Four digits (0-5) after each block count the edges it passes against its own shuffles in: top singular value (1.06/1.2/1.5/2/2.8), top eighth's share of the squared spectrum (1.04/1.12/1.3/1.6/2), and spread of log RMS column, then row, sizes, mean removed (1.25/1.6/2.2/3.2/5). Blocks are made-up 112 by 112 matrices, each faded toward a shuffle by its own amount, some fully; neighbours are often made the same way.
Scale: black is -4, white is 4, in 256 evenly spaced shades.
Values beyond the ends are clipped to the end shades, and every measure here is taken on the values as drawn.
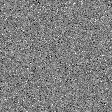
0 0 0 0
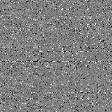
4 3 0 2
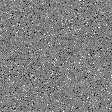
1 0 0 0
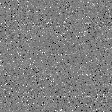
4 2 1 1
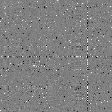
4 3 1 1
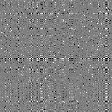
5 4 3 3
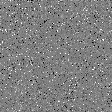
2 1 0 0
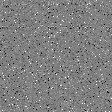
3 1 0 0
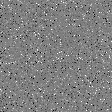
2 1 0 0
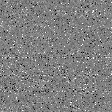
4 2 1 1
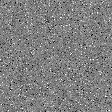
2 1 0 0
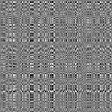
5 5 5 4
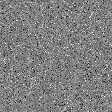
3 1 0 0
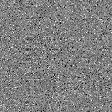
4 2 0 1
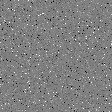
0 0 0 0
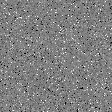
2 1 0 0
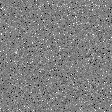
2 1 0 0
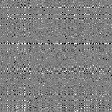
5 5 3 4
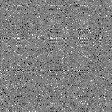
4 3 1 2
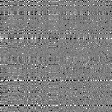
5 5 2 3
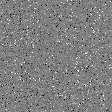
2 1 0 0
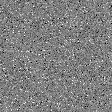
0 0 0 1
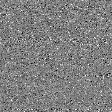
1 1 0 3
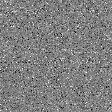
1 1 0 2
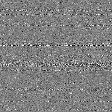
3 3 0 4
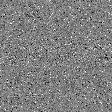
0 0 0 1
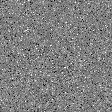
0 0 0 0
